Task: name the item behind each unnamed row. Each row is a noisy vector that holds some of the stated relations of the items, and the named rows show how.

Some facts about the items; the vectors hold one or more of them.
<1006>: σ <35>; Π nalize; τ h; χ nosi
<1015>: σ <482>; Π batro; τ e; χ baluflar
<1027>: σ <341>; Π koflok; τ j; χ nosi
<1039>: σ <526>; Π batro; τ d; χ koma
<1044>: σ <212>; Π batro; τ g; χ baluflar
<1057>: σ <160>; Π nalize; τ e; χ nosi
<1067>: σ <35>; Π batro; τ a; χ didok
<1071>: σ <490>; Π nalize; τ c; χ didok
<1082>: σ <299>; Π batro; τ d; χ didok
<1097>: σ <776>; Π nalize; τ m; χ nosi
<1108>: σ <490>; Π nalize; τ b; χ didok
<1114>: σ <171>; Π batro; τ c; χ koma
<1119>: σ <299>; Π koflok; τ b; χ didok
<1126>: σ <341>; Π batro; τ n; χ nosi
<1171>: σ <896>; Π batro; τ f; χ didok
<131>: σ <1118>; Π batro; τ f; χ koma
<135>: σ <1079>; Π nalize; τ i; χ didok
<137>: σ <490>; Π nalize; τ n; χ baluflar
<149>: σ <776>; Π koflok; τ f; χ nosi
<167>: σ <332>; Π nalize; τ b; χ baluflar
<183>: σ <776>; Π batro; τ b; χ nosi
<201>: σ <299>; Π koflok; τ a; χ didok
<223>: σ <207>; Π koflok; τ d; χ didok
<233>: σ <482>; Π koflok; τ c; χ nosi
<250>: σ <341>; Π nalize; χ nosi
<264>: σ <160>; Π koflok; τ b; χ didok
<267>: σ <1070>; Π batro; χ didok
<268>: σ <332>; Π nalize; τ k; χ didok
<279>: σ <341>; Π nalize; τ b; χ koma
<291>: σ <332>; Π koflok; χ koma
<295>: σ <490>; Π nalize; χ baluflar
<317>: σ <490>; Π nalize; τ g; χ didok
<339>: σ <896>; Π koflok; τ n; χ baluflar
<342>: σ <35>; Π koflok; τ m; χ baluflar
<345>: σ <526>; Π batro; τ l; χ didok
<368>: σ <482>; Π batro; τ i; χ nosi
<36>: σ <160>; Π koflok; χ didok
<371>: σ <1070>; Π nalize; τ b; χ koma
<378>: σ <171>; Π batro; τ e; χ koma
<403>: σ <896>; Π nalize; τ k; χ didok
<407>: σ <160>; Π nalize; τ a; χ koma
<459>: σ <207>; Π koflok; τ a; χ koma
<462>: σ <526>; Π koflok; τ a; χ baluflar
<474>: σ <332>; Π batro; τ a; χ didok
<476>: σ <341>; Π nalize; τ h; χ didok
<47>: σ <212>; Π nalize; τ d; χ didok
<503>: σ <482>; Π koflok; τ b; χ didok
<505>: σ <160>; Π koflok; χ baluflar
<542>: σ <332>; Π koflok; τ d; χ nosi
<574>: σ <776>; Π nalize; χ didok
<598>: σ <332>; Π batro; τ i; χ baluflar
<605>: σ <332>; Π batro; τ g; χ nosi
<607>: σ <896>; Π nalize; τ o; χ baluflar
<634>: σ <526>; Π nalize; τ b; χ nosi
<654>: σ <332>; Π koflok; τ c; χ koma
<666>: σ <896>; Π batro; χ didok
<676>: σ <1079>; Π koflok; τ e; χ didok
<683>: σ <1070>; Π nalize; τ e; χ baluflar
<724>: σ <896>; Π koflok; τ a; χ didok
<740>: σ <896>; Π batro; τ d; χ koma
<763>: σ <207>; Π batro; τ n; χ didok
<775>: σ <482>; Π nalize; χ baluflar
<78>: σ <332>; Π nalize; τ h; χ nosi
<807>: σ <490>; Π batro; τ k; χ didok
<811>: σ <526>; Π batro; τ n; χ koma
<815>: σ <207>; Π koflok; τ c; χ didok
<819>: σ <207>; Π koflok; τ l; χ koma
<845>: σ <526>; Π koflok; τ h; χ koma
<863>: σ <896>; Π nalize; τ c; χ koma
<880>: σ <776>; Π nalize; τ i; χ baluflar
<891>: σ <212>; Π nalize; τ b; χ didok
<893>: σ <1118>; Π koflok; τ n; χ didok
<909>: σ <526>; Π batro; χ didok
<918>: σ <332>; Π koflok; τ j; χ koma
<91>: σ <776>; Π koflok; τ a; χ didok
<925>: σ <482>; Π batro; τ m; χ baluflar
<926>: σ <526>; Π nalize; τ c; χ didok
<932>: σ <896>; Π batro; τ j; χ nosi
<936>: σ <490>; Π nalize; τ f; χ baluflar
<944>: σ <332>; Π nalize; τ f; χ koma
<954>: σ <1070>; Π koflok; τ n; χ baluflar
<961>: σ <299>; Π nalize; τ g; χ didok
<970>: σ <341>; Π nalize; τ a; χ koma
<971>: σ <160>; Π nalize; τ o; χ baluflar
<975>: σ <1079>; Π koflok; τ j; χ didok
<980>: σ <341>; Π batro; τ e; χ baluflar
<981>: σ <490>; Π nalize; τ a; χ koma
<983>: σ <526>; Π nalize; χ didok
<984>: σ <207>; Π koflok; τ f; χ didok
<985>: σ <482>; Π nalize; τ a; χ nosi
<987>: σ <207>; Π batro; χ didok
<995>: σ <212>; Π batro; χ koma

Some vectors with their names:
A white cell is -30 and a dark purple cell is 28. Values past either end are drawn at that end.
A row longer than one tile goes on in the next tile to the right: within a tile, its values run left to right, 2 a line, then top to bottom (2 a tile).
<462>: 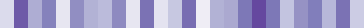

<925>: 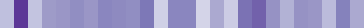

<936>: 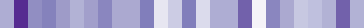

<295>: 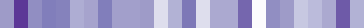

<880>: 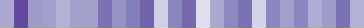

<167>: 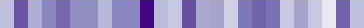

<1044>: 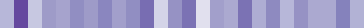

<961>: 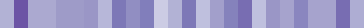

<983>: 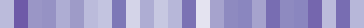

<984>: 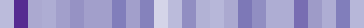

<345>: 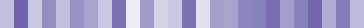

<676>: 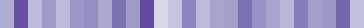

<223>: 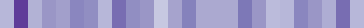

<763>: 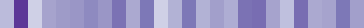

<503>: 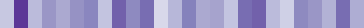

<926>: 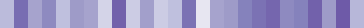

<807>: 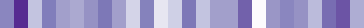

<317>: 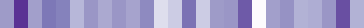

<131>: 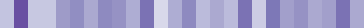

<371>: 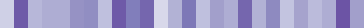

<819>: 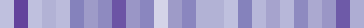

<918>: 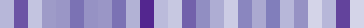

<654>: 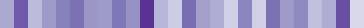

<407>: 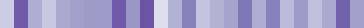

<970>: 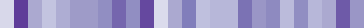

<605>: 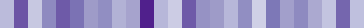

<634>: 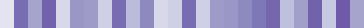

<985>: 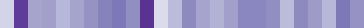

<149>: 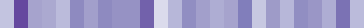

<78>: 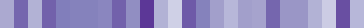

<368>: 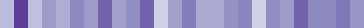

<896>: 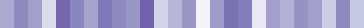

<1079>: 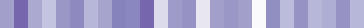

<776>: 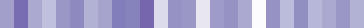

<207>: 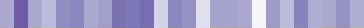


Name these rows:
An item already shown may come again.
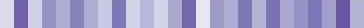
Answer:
<1039>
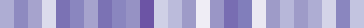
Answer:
<896>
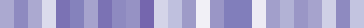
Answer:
<896>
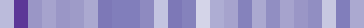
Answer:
<775>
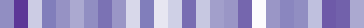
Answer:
<807>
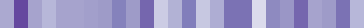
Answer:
<135>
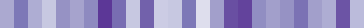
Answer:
<403>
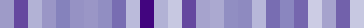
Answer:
<268>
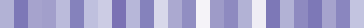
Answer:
<526>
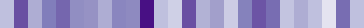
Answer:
<167>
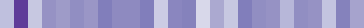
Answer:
<925>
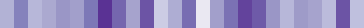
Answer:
<607>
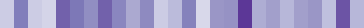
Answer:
<740>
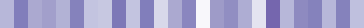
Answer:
<526>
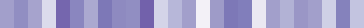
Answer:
<896>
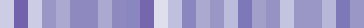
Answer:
<183>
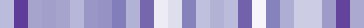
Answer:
<981>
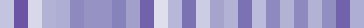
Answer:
<378>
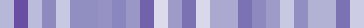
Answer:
<954>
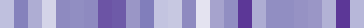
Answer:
<863>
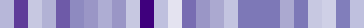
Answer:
<474>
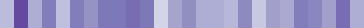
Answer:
<233>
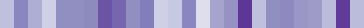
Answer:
<863>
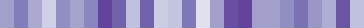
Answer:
<403>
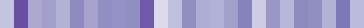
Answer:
<149>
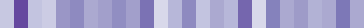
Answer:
<131>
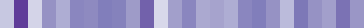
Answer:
<1126>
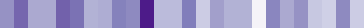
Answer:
<332>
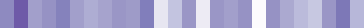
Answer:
<490>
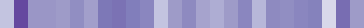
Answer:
<250>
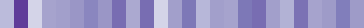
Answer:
<763>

